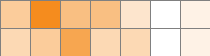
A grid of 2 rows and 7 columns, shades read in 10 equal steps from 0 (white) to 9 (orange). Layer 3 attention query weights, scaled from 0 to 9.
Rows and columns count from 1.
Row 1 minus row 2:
1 5 -2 2 -1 0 0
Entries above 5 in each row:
1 1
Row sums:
26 21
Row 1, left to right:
4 9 5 5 2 0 1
